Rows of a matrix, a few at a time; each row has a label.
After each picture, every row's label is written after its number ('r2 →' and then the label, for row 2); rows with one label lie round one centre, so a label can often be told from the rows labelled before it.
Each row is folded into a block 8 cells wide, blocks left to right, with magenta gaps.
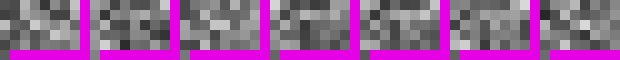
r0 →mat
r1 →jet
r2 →mat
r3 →jet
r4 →jet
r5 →jet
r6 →mat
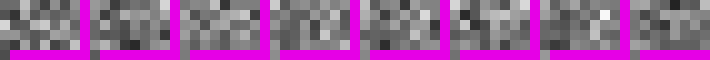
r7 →mat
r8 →jet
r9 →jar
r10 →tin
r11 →tin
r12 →jet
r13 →tin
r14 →jet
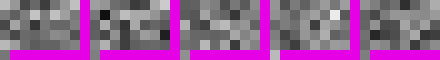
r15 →jet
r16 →jet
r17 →mat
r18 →tin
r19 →jet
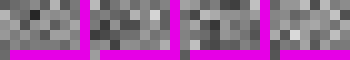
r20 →jar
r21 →tin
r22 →jet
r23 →jar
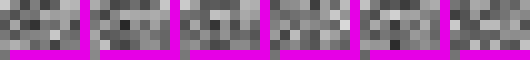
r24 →jet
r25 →jet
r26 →jet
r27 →jar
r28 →jet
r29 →mat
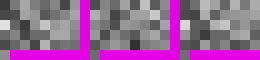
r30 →mat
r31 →jar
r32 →mat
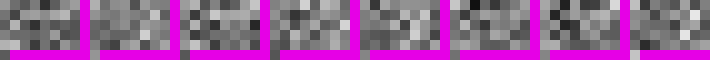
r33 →jet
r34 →tin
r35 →jet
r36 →jar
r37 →tin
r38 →jet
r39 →jet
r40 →tin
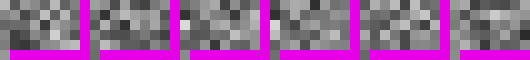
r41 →tin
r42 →jet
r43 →mat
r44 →mat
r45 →jar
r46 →jet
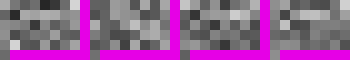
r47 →jet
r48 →mat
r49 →jet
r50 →jet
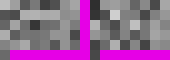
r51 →jet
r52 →mat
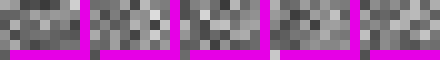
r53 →jet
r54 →jar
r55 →mat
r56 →tin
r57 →jar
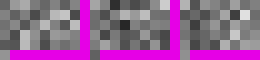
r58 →jar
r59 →jet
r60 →tin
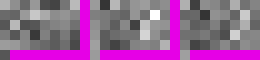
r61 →jet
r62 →tin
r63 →tin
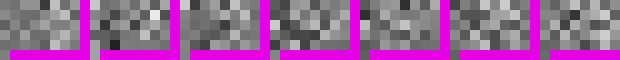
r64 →jar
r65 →tin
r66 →tin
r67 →mat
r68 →mat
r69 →jar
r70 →jar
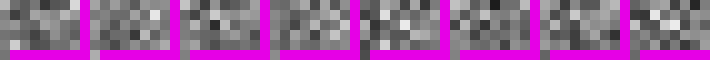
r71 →jet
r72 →tin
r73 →jet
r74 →jar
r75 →mat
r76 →jet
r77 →jet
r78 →mat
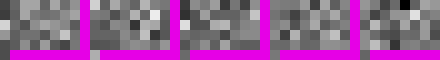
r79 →mat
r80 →tin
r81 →mat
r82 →jar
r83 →jet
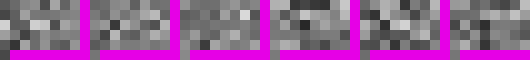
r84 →mat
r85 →jar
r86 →tin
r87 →jet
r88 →mat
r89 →jet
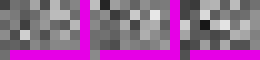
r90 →jar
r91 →tin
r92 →mat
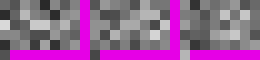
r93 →mat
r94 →jar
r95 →tin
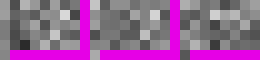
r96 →tin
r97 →tin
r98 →jet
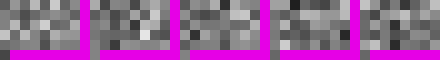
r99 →jar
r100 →tin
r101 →jar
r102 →jet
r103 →jet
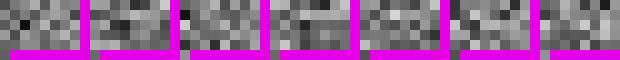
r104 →jar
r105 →jet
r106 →mat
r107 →jet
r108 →jet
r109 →mat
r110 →mat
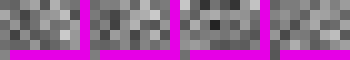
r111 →jar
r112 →jar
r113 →jet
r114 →jar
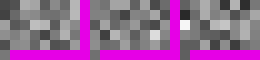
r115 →mat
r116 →jar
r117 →mat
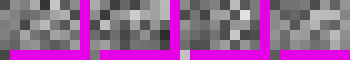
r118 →jar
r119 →jet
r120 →tin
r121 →jar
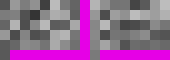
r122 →jar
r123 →jet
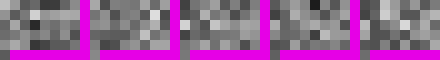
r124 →jet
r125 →tin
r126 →mat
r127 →mat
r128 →mat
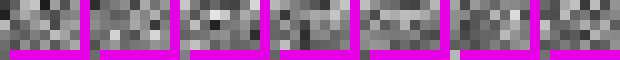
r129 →mat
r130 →jar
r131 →jet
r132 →jet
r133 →jet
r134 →tin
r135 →mat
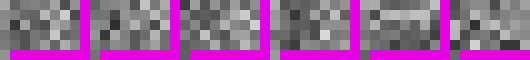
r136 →tin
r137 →jar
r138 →jar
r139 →tin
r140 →jet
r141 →mat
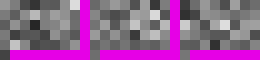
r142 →jet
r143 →jar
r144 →mat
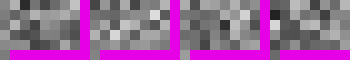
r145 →jet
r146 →jar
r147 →tin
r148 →mat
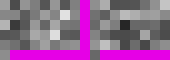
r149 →tin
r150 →jet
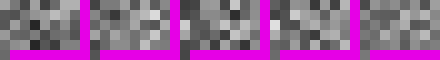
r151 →jet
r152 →jar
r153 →mat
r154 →mat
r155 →jar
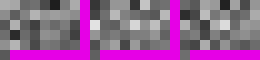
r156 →jet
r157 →mat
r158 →mat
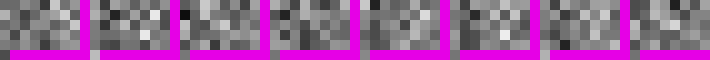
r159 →jar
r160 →tin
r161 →mat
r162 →jet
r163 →tin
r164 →tin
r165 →tin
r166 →mat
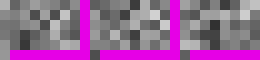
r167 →tin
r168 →jar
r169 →jet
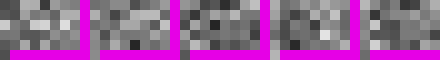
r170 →mat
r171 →jar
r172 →jet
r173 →tin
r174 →jet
